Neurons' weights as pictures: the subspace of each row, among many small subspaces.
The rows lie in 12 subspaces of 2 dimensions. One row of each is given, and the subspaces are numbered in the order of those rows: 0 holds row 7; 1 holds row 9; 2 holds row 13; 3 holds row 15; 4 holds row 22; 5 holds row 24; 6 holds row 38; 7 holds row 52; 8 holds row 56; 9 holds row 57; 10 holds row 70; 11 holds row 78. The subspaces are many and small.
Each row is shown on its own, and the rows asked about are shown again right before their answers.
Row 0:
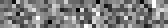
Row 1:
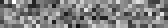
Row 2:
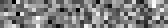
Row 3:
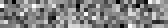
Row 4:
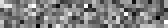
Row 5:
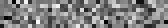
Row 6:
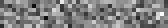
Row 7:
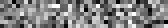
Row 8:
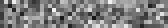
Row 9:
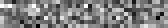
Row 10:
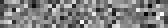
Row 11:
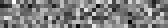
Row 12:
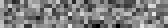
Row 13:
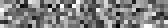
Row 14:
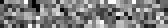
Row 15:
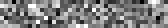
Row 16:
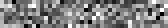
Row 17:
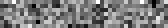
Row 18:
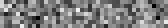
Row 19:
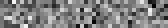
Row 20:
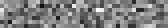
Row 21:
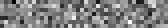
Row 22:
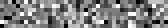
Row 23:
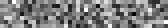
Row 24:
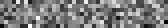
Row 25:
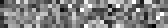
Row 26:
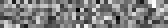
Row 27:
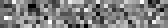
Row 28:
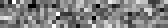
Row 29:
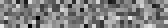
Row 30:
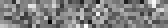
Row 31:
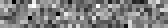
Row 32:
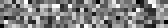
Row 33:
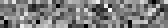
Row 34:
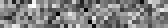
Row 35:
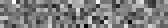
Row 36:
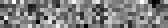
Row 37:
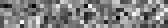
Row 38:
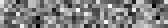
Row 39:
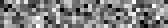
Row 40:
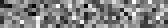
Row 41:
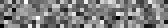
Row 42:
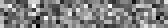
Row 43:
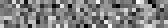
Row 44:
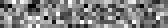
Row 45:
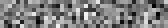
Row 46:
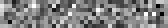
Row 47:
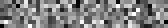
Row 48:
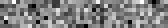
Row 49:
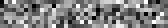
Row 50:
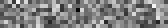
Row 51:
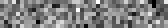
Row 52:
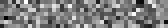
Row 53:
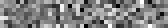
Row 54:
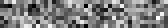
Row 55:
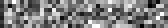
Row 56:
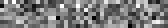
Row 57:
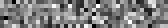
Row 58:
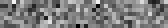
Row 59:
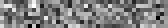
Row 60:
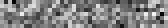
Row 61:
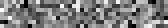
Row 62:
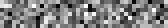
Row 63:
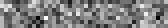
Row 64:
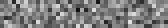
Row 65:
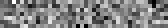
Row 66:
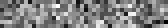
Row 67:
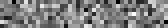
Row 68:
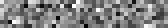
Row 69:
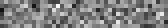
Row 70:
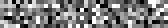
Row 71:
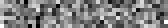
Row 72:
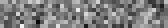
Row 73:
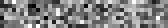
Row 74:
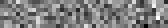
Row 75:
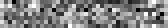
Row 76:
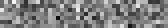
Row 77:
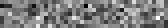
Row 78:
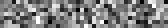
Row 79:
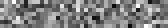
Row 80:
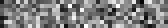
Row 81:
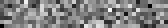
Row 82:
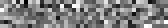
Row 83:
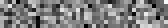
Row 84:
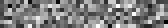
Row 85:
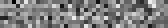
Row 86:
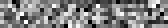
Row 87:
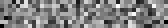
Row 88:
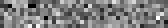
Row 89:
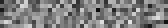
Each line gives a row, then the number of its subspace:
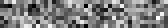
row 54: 1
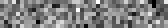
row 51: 3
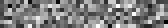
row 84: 0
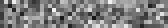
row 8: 0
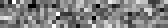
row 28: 5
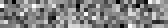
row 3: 8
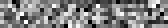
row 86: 0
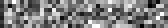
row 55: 0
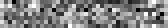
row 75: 4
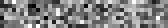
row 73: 3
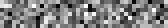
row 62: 1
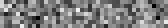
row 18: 6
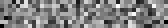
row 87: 4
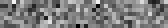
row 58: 3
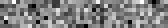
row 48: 3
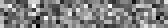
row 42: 11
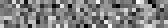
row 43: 7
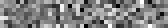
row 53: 9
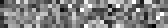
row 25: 9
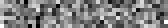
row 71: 7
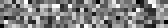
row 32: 7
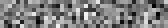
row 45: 3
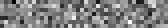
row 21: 9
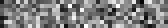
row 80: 9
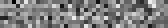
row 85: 9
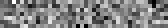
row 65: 10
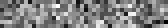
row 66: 0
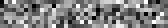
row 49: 8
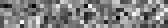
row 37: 1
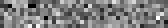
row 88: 11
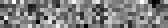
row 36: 3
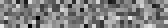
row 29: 5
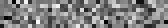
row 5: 7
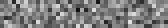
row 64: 7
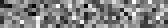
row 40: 1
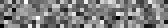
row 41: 5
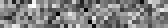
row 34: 5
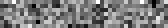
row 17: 3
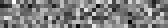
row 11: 9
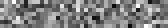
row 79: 8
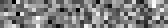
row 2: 6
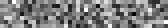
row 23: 0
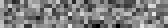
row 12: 0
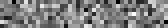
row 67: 4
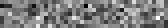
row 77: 1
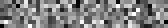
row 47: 4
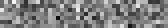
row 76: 8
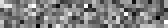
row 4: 1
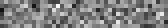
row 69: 2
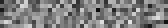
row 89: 2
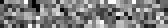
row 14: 5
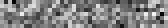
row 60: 4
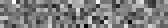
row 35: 9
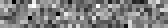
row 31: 5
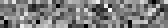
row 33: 1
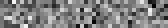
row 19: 10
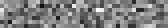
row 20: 8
